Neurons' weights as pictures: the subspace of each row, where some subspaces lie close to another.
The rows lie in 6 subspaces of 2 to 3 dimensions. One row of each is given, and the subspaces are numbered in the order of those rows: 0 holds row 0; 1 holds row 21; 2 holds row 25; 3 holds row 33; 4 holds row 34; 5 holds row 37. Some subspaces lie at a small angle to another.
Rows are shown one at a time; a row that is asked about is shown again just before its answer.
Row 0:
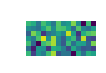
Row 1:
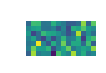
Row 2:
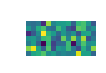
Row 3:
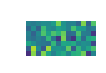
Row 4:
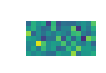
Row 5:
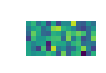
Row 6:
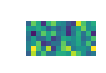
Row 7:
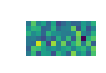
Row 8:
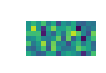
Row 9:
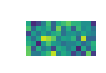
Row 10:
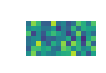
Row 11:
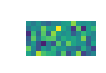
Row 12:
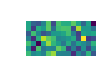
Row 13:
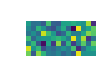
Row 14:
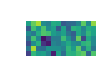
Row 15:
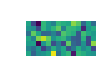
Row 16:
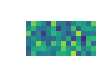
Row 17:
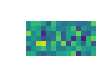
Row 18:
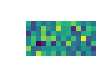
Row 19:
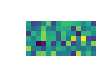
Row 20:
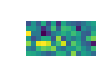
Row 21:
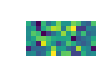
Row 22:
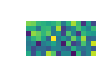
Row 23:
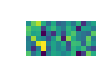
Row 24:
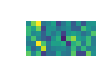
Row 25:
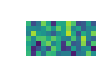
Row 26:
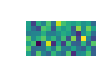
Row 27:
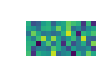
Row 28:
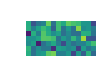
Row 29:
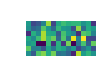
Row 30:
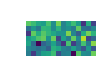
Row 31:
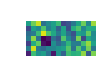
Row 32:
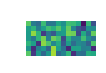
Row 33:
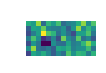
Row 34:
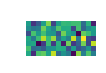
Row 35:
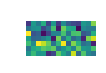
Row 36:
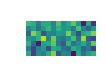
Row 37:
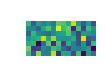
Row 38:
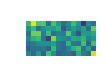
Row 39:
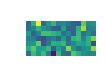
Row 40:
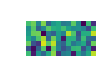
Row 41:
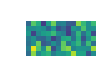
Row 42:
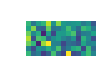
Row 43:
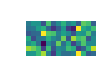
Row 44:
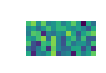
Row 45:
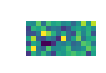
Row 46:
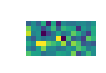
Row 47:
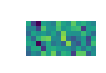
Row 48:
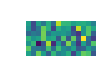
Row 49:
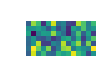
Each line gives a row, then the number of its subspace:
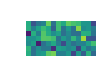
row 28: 3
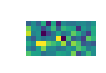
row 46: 0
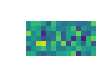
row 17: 4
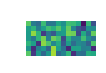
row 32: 4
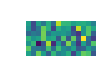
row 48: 5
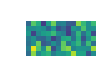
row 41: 2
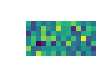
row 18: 5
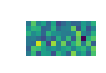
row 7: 5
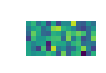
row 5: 5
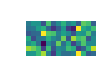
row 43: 1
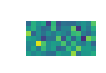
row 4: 0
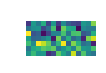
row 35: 3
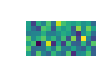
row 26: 5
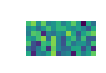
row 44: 0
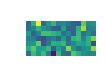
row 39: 1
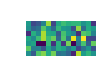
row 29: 4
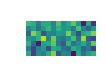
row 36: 0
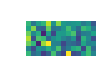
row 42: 5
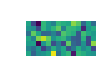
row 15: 1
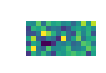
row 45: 0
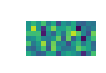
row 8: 5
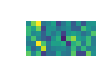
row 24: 1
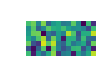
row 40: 0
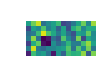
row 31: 3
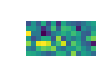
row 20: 3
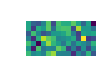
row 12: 0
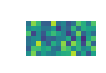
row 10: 2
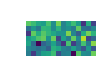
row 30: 0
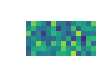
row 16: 2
